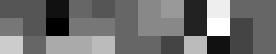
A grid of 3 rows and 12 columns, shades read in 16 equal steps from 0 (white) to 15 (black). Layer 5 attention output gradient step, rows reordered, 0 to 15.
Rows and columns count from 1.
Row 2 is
8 10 15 8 8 9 7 7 13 0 11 9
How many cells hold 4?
2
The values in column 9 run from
4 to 13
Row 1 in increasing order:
1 6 7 9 9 9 9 10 10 10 13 14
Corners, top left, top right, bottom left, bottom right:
10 9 3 9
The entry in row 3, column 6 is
9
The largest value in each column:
10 10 15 9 10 9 9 11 13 14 11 9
